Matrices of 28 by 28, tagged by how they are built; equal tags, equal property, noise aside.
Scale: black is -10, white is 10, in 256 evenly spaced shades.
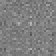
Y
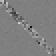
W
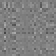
Y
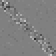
W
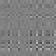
Y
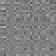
Y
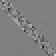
W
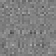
Y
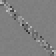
W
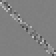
W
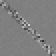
W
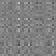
Y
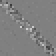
W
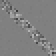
W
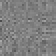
Y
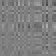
Y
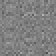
Y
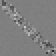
W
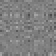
Y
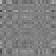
Y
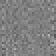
Y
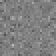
Y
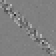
W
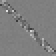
W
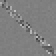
W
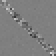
W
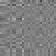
Y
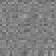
Y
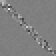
W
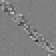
W
